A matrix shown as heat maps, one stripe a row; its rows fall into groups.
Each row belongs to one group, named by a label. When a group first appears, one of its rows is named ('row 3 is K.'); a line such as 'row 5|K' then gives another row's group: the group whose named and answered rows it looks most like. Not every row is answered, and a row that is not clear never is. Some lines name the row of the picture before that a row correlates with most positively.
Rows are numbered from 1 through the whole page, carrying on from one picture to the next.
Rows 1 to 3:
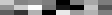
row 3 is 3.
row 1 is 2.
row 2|2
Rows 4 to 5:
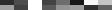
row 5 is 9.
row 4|3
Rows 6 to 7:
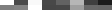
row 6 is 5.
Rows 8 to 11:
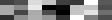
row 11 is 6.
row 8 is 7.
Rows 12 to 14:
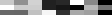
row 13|2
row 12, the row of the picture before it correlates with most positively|9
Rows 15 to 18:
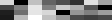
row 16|9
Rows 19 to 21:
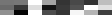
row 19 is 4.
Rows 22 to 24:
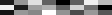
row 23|5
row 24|7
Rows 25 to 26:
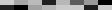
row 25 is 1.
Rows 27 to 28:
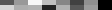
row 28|1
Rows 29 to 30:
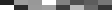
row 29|7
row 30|5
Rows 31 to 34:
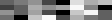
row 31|6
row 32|9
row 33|6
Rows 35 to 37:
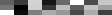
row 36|3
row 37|5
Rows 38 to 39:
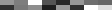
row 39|3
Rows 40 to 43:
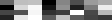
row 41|3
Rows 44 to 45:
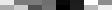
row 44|2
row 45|2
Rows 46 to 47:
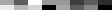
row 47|1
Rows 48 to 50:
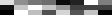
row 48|2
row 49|7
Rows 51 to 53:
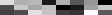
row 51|1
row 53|7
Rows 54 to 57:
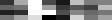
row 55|4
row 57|6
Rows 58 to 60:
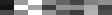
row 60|7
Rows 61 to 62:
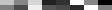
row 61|6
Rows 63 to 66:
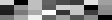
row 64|9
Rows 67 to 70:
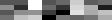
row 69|6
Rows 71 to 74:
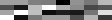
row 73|2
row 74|5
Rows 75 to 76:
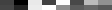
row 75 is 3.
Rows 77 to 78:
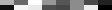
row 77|5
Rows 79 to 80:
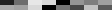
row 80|1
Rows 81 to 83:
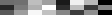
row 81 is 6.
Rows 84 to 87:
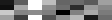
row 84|4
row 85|7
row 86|2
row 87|9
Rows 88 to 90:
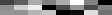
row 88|9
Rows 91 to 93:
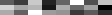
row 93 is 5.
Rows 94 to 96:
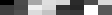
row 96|7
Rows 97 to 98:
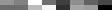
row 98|7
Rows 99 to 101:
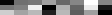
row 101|1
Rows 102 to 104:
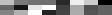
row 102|6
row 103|4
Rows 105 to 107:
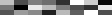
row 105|6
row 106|4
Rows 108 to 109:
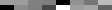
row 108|2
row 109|3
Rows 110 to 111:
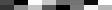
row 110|4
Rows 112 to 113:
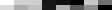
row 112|2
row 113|1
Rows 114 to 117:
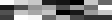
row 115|4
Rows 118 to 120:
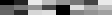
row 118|4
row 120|4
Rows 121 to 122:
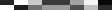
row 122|5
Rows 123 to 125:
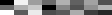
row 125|5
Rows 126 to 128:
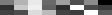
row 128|7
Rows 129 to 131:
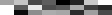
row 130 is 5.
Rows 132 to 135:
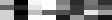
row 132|5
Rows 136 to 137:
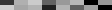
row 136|9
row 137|1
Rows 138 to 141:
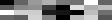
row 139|6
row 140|2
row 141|6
